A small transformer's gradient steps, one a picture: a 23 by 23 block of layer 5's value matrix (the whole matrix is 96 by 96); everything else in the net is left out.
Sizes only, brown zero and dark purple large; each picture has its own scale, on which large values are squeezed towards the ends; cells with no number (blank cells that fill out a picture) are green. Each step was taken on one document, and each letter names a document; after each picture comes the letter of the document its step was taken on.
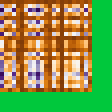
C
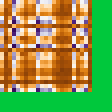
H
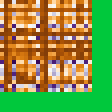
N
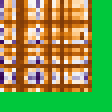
C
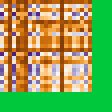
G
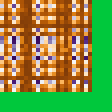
H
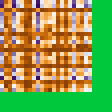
H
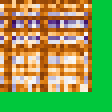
N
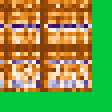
N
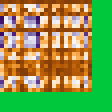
C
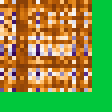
H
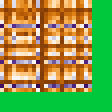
N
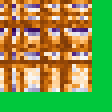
G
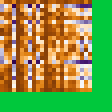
H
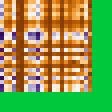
C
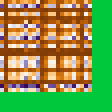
N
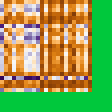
C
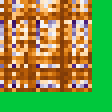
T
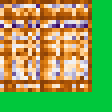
N
